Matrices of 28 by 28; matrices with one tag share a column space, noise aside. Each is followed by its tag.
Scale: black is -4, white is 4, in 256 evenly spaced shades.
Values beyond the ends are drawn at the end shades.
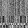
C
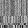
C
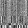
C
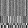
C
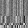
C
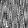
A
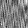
A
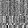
C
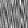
A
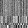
C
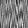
A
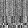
C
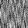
A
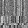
C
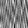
A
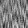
A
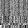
C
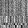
C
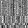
C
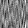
A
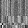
C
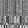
C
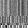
C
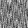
A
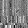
C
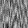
A
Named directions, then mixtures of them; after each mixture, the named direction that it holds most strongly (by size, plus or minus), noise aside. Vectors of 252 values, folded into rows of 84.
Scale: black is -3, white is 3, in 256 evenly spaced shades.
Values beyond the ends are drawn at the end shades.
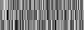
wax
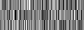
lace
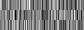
lace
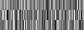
wax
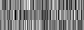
lace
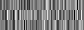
lace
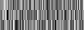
wax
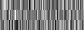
wax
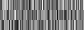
wax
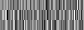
wax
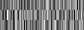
wax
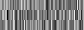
wax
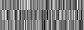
lace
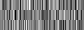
lace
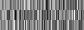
lace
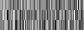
wax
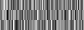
wax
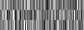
lace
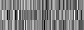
lace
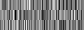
lace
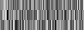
wax
